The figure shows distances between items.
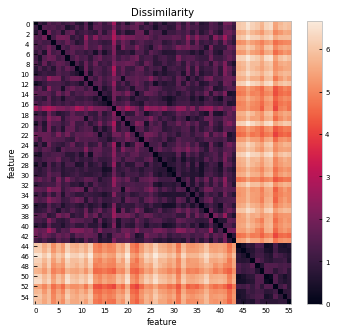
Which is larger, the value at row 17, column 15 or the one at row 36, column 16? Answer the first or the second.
the first
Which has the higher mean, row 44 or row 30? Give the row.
44
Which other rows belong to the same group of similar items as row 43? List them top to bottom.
0, 1, 2, 3, 4, 5, 6, 7, 8, 9, 10, 11, 12, 13, 14, 15, 16, 17, 18, 19, 20, 21, 22, 23, 24, 25, 26, 27, 28, 29, 30, 31, 32, 33, 34, 35, 36, 37, 38, 39, 40, 41, 42
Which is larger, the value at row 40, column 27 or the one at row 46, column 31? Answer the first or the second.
the second
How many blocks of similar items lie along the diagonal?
2
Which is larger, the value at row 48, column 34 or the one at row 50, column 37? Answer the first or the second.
the second
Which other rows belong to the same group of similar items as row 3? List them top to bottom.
0, 1, 2, 4, 5, 6, 7, 8, 9, 10, 11, 12, 13, 14, 15, 16, 17, 18, 19, 20, 21, 22, 23, 24, 25, 26, 27, 28, 29, 30, 31, 32, 33, 34, 35, 36, 37, 38, 39, 40, 41, 42, 43
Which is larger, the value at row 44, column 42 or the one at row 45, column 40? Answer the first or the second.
the second
